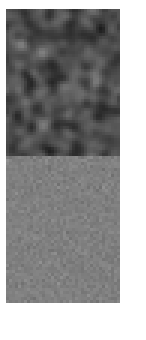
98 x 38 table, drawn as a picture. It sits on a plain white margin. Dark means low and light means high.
It is made of 2 by 1 panels. Panel 1,1: low, blotchy. Panel 2,1: middling, fine-grained, faint in contrast.
